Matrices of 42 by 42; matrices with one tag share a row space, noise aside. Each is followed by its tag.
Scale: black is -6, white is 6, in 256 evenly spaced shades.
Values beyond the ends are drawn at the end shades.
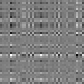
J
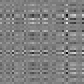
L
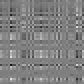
J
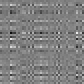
J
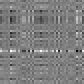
J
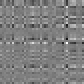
L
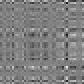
L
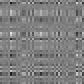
J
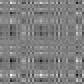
J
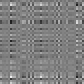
J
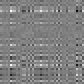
J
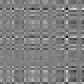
L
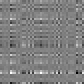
J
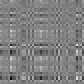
J
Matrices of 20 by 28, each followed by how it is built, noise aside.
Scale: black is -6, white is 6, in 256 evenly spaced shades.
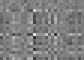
low rank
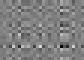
low rank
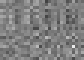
low rank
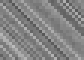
Toeplitz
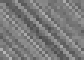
Toeplitz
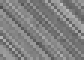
Toeplitz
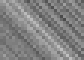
Toeplitz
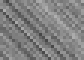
Toeplitz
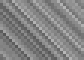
Toeplitz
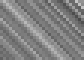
Toeplitz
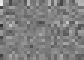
low rank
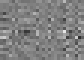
low rank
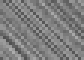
Toeplitz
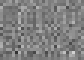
low rank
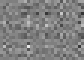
low rank
